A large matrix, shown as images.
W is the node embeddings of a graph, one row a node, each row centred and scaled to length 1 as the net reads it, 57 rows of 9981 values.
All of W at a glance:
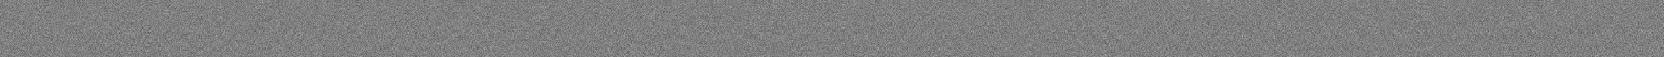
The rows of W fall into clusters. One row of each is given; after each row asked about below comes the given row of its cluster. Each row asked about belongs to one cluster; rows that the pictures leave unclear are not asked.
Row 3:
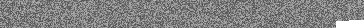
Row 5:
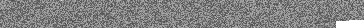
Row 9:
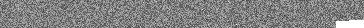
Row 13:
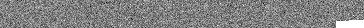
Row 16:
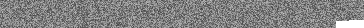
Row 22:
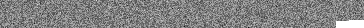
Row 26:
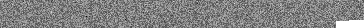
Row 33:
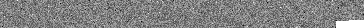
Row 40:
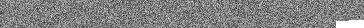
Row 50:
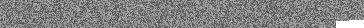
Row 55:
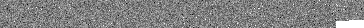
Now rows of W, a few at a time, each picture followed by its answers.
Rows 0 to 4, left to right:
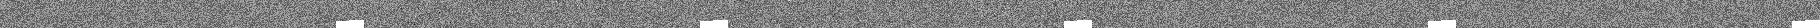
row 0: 5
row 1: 40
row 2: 5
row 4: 9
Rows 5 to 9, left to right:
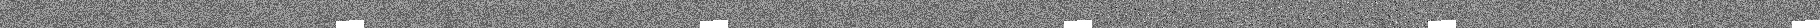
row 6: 16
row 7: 16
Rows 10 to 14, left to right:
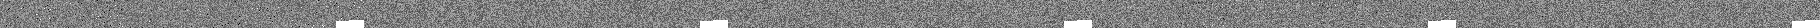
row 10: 13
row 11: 50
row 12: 5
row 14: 26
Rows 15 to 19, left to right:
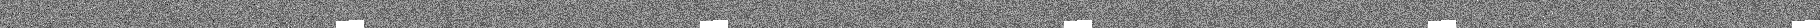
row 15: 33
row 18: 16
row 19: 13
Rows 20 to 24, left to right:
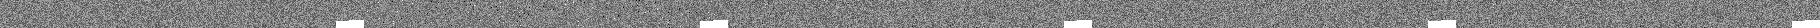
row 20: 50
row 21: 9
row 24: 22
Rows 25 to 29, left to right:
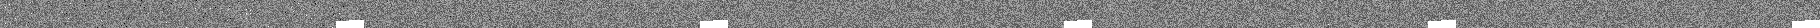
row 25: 33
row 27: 9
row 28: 9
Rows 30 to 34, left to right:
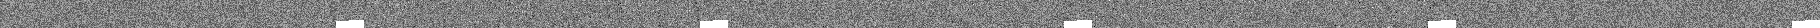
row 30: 40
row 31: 40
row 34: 50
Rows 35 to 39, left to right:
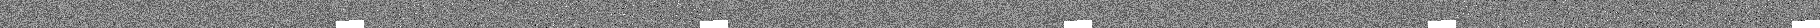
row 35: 55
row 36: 55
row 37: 5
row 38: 55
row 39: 3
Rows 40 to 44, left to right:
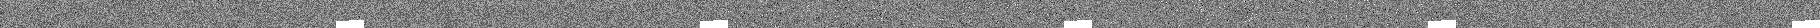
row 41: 16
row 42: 3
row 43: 9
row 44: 3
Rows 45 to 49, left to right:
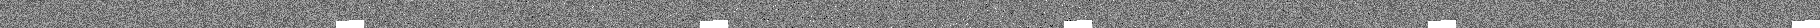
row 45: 22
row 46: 33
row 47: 13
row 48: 13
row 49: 13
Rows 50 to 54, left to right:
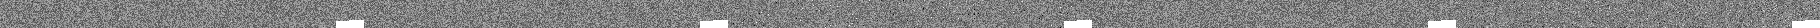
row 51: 26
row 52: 33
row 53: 3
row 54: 22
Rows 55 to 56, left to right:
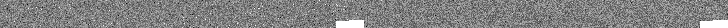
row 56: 33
